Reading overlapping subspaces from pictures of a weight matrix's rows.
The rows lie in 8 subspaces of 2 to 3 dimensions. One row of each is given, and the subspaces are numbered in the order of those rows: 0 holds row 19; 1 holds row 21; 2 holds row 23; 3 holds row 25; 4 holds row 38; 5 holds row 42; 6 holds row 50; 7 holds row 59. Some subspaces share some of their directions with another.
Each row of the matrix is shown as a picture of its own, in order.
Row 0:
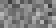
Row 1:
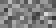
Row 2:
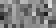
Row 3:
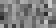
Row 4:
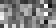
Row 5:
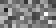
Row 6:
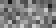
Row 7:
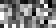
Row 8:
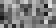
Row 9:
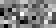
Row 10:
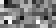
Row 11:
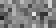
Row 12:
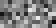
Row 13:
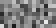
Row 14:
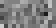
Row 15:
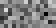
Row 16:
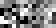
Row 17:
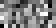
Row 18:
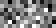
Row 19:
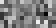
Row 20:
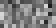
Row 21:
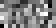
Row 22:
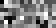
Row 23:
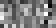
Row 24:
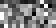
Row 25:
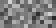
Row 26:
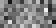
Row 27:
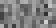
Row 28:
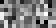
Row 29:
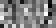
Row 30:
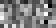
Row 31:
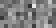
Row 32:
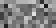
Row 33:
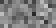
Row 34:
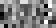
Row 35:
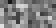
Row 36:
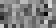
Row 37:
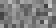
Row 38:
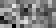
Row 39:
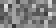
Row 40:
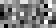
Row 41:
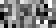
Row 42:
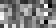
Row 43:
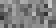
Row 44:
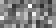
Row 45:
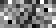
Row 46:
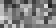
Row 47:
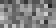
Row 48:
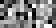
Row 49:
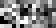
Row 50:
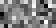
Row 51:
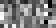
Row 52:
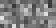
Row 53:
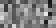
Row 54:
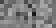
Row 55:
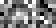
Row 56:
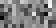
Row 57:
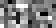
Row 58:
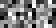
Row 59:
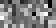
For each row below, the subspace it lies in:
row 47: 2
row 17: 1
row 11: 7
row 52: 4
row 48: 6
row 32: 5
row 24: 5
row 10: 0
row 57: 1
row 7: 5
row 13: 7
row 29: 2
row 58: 6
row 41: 0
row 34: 4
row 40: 4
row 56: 7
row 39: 5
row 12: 2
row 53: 5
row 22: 0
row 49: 4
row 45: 2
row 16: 4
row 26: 2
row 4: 5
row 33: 6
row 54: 6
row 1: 3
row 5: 3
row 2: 7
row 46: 0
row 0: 3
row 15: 3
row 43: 7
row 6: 2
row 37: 3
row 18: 2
